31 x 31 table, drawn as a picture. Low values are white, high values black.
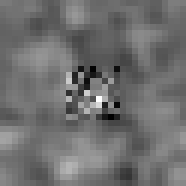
Neither half mirrors the other. In the centre lies a patch that is rougher than the rest. The ninth with the lowest average is the bottom middle. The texture is blotchy. The distribution is heavy-tailed on both sides. Values change most from cell to cell in the centre.
